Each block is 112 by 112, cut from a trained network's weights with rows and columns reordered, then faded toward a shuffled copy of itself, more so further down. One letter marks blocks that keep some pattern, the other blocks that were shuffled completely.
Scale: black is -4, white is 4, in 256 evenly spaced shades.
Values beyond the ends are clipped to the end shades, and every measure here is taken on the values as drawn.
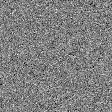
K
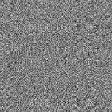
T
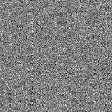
T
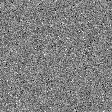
K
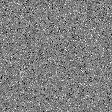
K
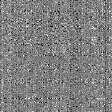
T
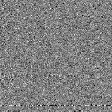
T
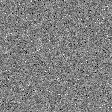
K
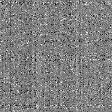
T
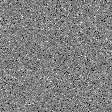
K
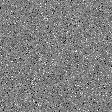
K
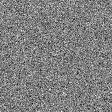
K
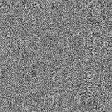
T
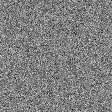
K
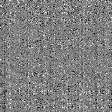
T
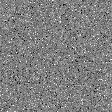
K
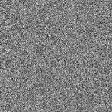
T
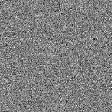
T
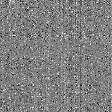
T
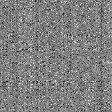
T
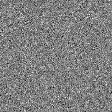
T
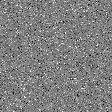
K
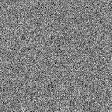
T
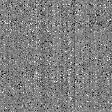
T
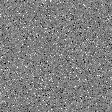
K
